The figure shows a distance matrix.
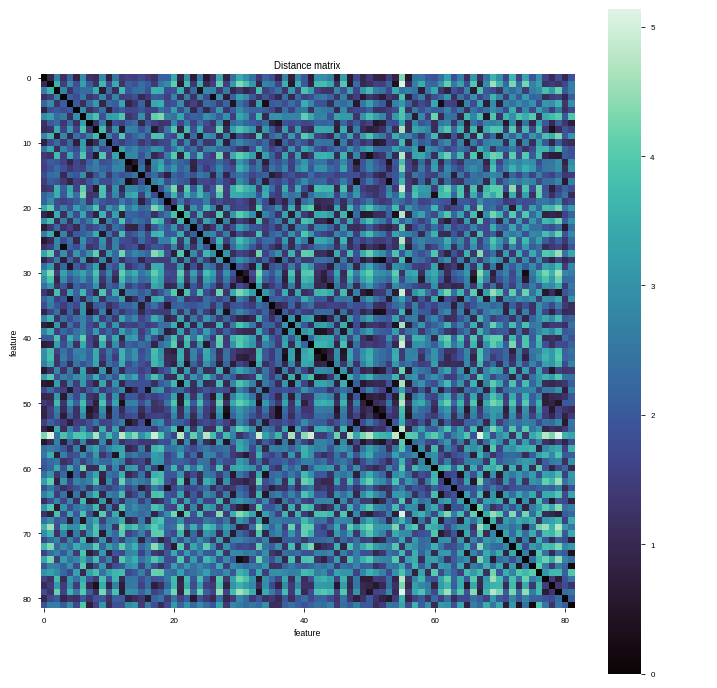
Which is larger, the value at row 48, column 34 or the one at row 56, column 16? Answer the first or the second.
the second
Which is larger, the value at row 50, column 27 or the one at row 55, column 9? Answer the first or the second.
the first
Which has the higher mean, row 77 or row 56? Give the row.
77
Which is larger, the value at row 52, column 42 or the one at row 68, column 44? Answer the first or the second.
the first
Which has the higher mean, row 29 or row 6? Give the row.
6
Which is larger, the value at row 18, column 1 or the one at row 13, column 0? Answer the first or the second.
the first
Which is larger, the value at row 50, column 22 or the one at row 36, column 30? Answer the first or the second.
the first
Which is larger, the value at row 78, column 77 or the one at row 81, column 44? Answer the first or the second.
the second
